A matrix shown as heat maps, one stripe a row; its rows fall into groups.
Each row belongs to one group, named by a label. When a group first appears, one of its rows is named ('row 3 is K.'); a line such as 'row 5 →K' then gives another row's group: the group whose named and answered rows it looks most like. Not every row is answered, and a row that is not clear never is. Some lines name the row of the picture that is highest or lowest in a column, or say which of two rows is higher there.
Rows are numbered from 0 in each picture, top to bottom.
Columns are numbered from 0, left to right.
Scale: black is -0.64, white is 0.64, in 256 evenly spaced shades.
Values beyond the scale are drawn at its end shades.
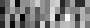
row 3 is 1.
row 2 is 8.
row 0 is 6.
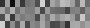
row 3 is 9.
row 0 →1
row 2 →1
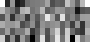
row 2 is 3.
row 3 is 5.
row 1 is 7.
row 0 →9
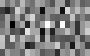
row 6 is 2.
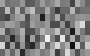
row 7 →8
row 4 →2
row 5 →3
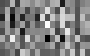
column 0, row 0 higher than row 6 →No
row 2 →1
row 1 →3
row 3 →3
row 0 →6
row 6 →8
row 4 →8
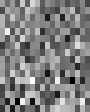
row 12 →1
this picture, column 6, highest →11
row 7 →8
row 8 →2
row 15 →1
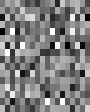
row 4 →6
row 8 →1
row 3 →9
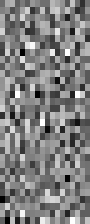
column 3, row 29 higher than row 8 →Yes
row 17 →7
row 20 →5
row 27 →3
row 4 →2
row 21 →8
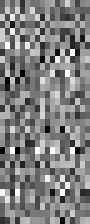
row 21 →6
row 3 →1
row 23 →1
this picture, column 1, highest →6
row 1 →5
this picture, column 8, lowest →8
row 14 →2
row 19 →9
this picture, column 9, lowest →18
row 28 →5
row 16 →7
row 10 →8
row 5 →5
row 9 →1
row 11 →9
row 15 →1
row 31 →6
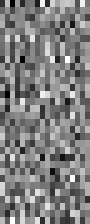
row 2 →2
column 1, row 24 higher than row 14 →Yes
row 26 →9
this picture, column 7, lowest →0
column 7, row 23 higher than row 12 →No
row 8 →8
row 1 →3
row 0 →1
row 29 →3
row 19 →7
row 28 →5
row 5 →5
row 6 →3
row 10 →7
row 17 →1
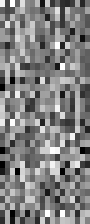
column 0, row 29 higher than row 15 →No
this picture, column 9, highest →30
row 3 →5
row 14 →2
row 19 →6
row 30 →3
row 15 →2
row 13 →5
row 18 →2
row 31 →1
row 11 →1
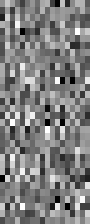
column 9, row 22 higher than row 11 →Yes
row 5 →3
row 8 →5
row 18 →3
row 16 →5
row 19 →3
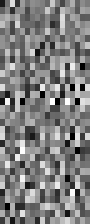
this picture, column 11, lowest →14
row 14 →8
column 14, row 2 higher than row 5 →Yes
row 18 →2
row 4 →3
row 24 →3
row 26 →2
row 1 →3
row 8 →1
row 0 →6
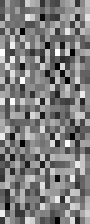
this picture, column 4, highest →11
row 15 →9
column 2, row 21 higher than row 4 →Yes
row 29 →9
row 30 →9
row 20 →8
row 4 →8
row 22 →1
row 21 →7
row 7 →2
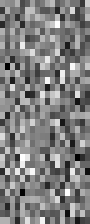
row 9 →9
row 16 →9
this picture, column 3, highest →24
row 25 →9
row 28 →6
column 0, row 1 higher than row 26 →No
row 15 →5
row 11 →3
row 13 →2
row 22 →7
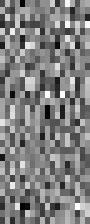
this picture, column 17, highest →3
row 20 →8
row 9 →2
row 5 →8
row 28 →1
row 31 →1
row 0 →8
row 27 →2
